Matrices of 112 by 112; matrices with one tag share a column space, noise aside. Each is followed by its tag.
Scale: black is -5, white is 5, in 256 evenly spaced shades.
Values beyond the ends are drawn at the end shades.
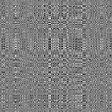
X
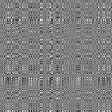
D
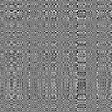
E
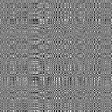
D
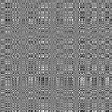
D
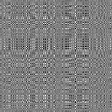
X
